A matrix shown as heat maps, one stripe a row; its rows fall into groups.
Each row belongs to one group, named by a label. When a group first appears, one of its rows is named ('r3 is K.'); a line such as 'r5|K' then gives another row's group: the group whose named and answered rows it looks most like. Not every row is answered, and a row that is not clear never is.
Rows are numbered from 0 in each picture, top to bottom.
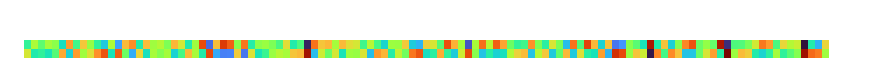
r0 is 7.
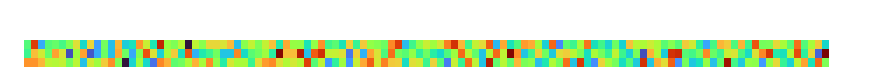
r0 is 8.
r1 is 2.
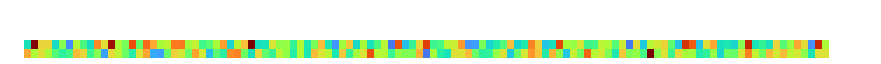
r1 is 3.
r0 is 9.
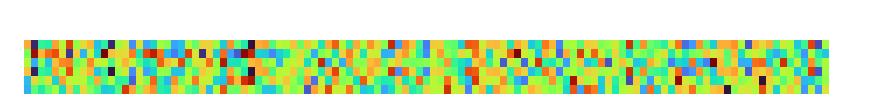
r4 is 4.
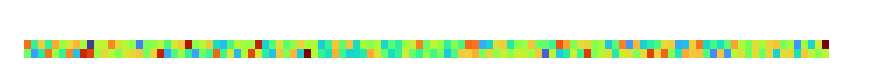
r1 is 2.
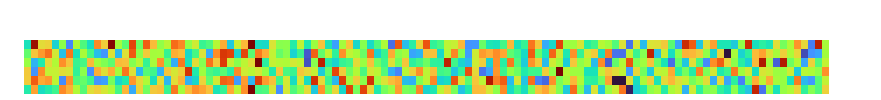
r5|4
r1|7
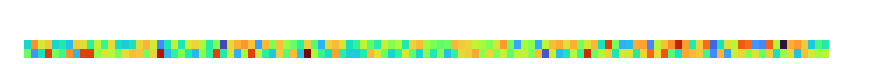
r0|4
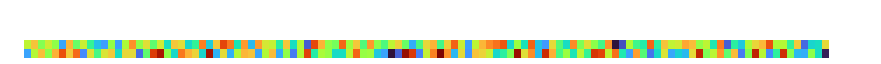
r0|7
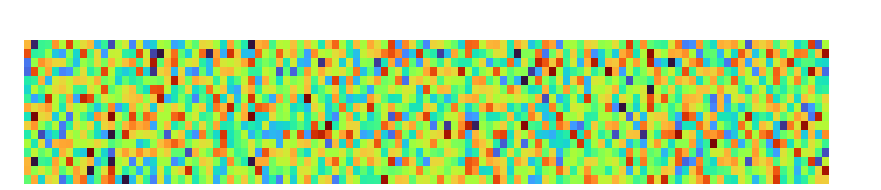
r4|4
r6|2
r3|8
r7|7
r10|7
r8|9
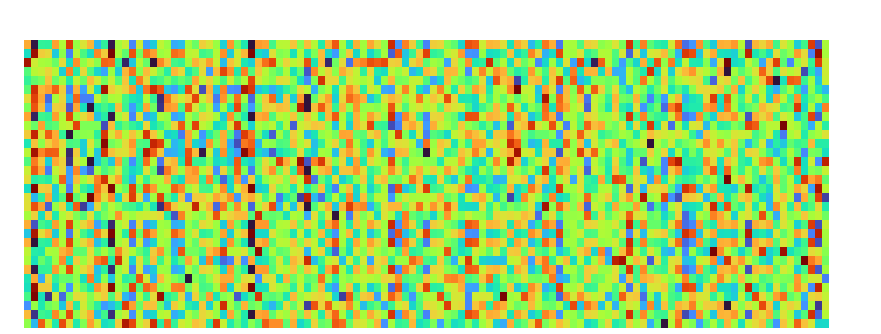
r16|9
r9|3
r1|9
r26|8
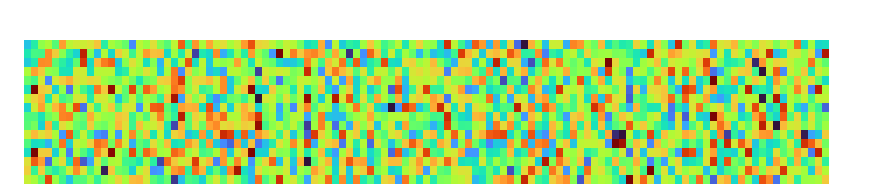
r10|7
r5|9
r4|4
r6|4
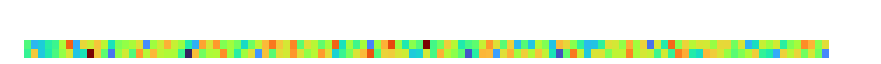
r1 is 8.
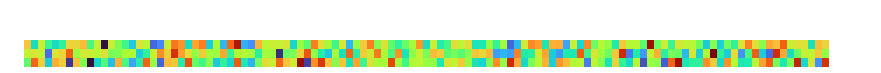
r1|4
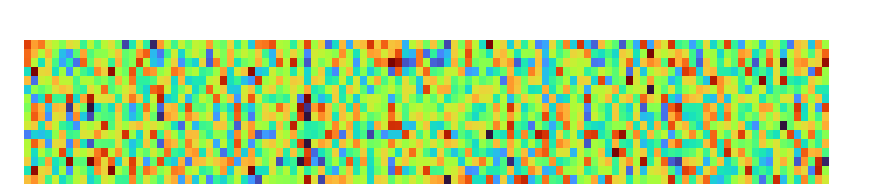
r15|4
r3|9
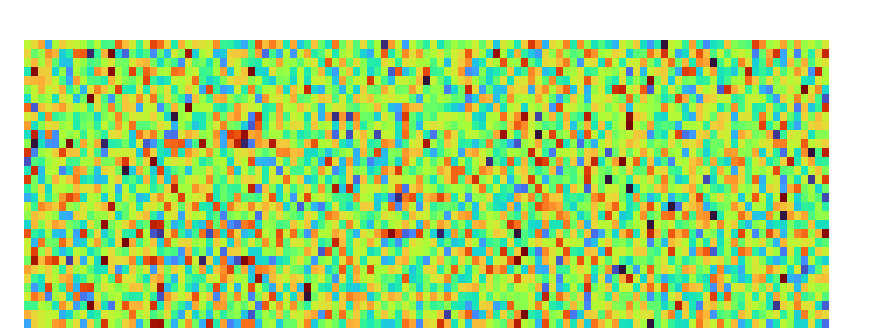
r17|3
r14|8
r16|4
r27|2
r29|8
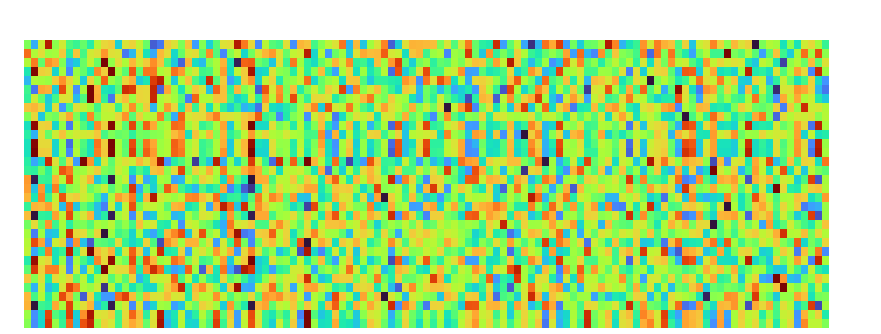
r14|4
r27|3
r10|4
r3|9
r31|2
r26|4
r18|7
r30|2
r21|3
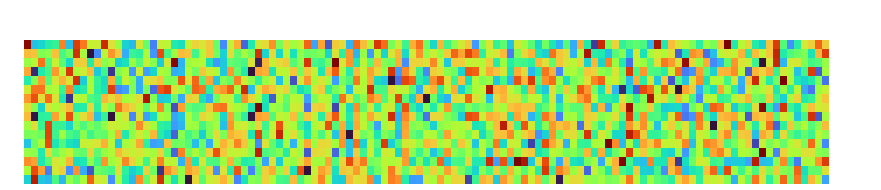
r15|8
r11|8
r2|4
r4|3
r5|7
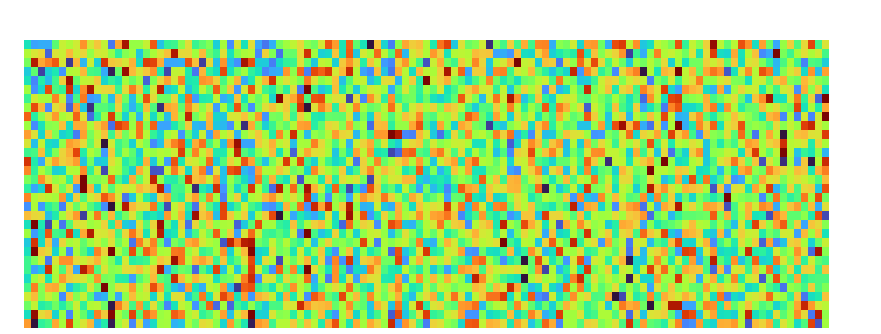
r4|3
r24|4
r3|7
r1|4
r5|2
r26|4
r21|2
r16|2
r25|2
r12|3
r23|9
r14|3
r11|3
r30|9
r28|7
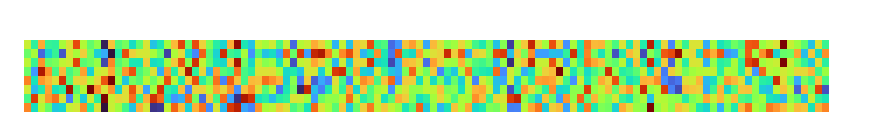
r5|2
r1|7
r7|3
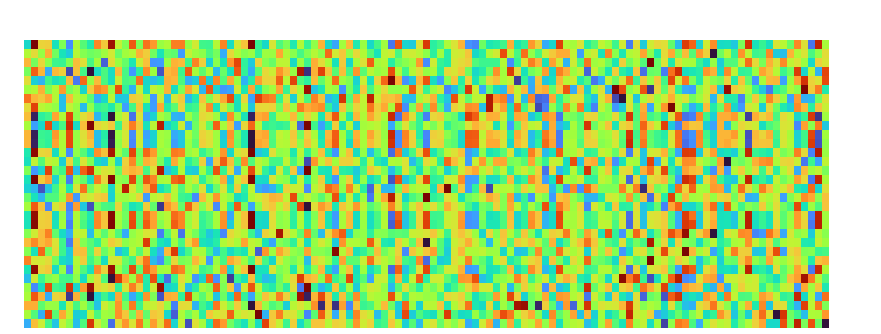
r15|9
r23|4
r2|3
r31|8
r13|7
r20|9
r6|7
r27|2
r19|9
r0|9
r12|9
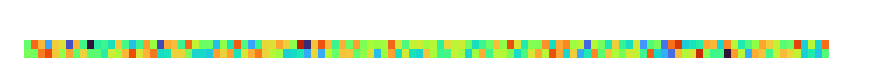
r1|7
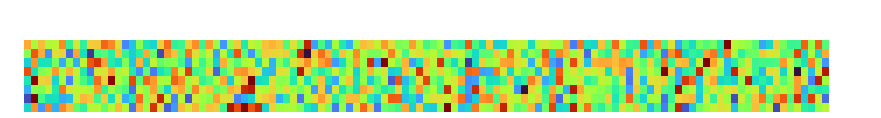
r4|9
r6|8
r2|8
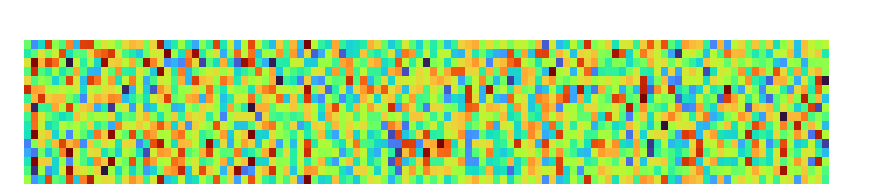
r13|9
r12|3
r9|8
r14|3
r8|4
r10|9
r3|8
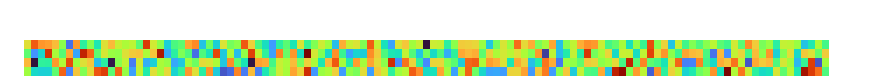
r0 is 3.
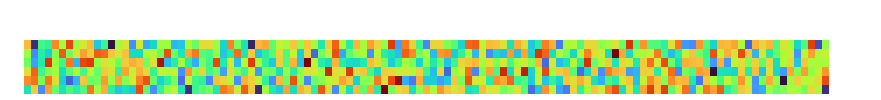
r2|2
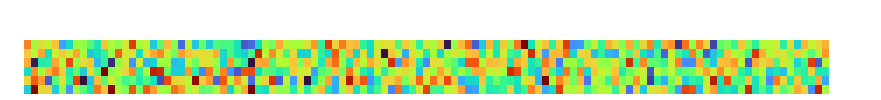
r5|9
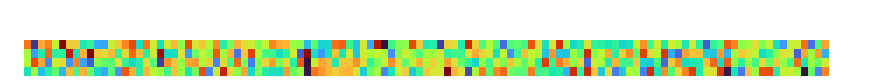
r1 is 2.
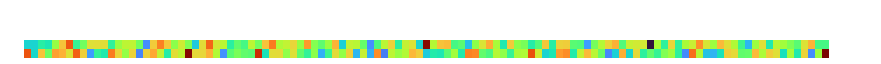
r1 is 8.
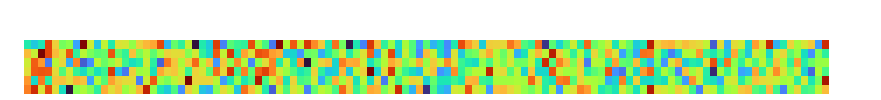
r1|7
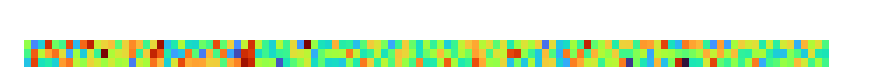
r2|4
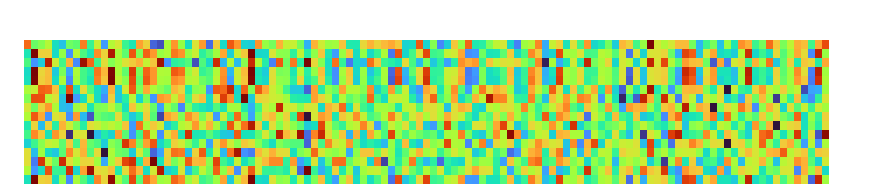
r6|7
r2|2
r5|7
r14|2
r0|3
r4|9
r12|3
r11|7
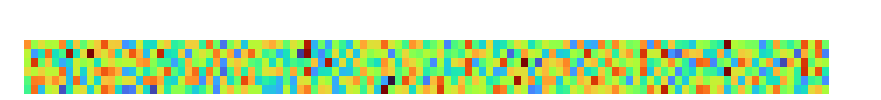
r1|2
